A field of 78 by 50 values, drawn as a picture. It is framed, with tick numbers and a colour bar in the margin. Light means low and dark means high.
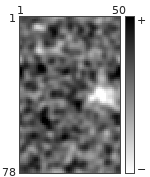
The texture is blotchy. On average the colour sits 60% of the way up the scale. The middle right is the ninth with the lowest average. One dip sinks in the middle right.
